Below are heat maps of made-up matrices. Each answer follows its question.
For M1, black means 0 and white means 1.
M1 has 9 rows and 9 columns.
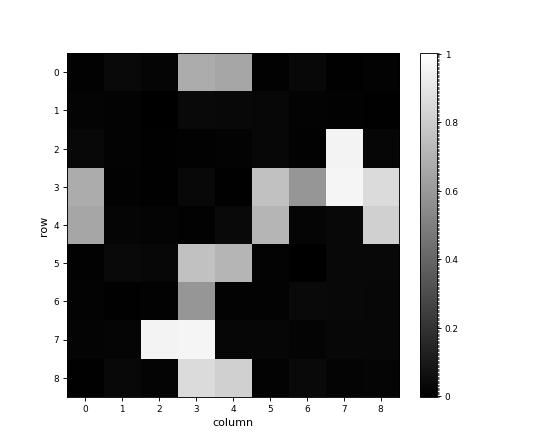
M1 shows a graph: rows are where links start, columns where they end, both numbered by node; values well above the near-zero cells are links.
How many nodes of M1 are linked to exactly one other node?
2
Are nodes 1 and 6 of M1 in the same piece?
no
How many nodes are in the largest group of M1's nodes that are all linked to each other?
2
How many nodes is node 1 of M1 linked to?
0
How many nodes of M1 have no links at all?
1
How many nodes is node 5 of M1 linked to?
2
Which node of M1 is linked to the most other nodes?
node 3
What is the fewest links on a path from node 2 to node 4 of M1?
4
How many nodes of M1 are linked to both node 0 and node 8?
2
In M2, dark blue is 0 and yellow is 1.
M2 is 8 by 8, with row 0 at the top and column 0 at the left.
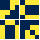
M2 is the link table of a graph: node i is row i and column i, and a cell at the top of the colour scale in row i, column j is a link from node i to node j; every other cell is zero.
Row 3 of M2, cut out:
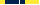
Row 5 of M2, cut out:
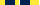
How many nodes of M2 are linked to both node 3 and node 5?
3
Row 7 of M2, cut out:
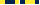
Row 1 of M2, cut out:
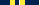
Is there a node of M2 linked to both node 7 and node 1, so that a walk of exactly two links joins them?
no
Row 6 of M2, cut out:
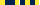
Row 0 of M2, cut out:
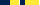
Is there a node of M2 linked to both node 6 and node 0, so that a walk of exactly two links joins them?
yes
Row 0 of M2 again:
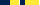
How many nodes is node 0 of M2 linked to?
5
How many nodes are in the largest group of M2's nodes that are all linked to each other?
5
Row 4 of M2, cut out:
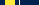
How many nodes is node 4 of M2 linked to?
2
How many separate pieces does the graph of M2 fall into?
1
